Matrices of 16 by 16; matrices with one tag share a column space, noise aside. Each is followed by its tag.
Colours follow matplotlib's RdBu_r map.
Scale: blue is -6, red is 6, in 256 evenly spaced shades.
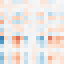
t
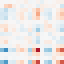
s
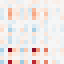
s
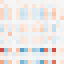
s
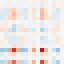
s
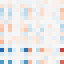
s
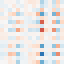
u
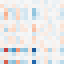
s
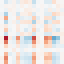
t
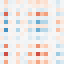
u
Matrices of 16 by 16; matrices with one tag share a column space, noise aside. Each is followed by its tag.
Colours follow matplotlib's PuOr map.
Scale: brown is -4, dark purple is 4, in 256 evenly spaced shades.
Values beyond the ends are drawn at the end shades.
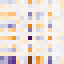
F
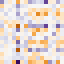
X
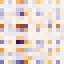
X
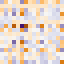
X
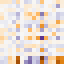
F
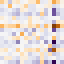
X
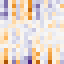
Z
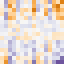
Z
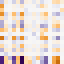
F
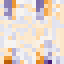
Z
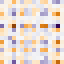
X
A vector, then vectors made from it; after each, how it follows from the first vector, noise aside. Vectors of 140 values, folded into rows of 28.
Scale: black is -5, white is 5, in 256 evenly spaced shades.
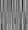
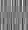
negated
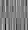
reversed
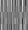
negated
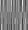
negated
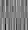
reversed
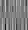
reversed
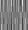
negated
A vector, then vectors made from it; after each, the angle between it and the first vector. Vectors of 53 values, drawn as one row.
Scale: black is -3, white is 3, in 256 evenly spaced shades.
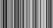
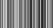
nearly opposite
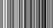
nearly opposite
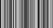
partly opposed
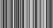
nearly parallel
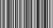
partly opposed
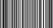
partly aligned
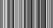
nearly opposite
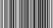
partly opposed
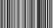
partly opposed
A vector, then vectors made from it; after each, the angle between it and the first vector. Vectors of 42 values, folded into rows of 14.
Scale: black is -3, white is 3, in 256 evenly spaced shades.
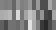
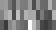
nearly parallel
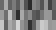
partly opposed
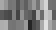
nearly opposite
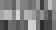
nearly parallel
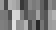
orthogonal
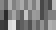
orthogonal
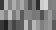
orthogonal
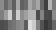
nearly parallel
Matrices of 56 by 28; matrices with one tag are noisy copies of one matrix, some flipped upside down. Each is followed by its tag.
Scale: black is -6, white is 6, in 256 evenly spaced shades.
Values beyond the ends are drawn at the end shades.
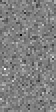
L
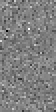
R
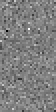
R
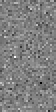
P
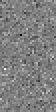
L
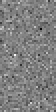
P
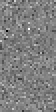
R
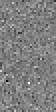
R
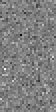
L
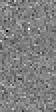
R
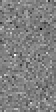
P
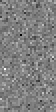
L
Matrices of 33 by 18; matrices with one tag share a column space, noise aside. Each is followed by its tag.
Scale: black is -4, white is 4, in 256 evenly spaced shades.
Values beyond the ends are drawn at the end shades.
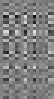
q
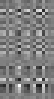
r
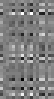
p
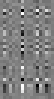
r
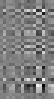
r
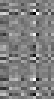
p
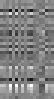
r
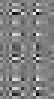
p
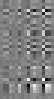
r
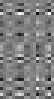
p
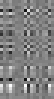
r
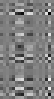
p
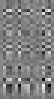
r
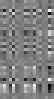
r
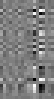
r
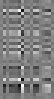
r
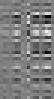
q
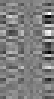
q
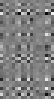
p
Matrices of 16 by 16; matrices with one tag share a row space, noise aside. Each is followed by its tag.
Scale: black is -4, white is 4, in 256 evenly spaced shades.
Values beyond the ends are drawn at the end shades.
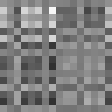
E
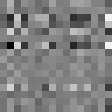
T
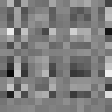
T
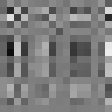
T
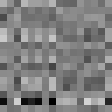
E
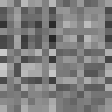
E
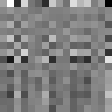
T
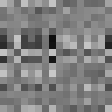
E
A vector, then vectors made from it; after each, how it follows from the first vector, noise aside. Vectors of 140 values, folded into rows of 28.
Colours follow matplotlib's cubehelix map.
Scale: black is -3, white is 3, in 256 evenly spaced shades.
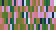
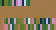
partly zeroed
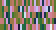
wrapped around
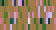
partly zeroed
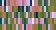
wrapped around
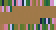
partly zeroed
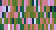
wrapped around
